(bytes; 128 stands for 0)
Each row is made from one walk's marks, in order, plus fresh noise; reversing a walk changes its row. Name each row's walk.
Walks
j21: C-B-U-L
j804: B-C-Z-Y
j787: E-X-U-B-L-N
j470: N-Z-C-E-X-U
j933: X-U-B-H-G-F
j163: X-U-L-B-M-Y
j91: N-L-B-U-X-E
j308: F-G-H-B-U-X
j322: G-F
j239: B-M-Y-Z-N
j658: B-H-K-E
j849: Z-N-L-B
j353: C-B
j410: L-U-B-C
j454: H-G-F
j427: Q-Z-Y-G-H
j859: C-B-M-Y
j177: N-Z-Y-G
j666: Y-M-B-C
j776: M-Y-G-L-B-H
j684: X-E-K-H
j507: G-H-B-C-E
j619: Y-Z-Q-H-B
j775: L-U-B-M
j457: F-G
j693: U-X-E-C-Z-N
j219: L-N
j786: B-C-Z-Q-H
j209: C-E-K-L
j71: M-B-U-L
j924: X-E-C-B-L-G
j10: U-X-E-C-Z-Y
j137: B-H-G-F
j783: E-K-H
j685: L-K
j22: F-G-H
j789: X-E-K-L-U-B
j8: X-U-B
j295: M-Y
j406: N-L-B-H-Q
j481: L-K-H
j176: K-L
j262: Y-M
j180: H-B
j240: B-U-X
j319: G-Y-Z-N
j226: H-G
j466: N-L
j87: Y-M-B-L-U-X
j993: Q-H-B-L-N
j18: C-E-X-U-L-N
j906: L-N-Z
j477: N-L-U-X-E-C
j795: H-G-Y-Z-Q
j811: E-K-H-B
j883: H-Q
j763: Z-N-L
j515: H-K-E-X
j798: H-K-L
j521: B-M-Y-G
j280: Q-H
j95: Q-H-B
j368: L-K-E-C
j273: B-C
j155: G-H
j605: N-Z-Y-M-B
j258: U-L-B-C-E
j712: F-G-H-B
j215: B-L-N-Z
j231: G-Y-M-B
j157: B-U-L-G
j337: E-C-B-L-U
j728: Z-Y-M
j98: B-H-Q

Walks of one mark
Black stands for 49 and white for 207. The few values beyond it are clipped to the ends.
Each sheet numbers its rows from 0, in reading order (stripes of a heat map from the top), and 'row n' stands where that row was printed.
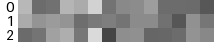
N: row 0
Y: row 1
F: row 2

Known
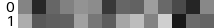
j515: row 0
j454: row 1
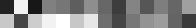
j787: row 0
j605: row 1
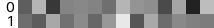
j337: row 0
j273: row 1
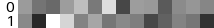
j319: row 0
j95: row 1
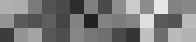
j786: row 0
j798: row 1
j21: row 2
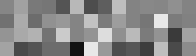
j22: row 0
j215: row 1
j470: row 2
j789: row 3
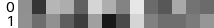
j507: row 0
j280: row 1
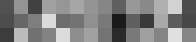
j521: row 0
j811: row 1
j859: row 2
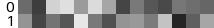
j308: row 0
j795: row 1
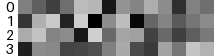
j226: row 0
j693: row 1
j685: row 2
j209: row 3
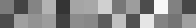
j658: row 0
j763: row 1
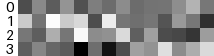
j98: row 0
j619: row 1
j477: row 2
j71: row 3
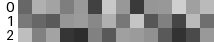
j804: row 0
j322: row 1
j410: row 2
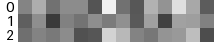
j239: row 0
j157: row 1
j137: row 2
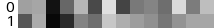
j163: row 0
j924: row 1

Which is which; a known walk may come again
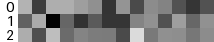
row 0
j180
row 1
j783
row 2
j427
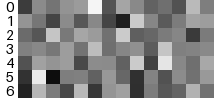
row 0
j457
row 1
j155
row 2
j258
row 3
j466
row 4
j763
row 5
j787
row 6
j18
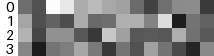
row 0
j712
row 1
j454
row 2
j8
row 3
j515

